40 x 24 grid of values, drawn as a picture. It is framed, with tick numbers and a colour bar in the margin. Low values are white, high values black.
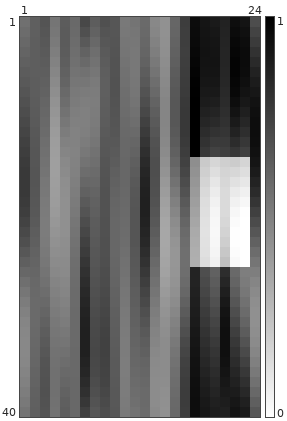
On average the colour sits 60% of the way up the scale. The ninth with the lowest average is the middle right. There is no overall slope. The ninth with the highest average is the top right. An odd patch, lower than its surroundings, sits in the middle right.
